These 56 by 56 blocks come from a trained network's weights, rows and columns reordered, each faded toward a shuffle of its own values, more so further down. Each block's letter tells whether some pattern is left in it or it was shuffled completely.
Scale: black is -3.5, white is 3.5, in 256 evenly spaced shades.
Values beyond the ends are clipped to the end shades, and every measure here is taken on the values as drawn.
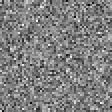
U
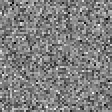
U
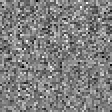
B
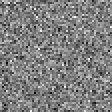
U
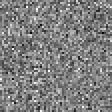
B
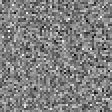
U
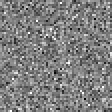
U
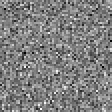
U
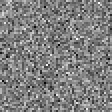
U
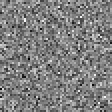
B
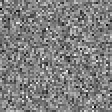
U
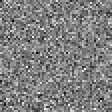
B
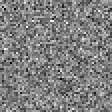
U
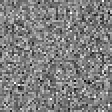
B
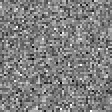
B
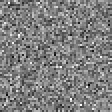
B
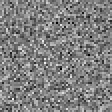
U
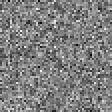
B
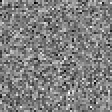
B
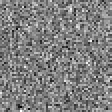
U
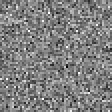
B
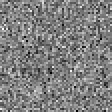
B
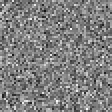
U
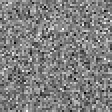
U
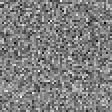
B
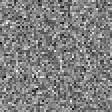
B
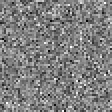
U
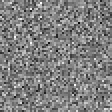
U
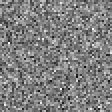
U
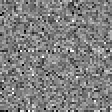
B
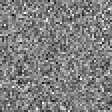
B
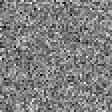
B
